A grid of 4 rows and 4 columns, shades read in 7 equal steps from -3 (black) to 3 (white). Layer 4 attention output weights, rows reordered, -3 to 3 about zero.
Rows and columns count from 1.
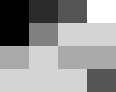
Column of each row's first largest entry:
4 3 2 1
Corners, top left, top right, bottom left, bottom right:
-3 3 2 -1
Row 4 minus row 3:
1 0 1 -2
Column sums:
-3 2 4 5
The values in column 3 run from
-1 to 2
